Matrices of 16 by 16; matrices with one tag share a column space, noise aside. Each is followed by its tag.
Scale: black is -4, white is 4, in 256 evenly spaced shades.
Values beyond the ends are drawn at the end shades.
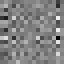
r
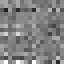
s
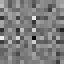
r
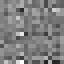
s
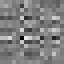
r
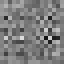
r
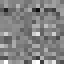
s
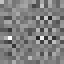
r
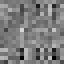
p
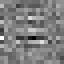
r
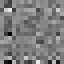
s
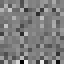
s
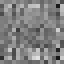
p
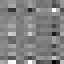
s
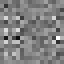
r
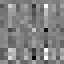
p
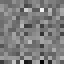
s
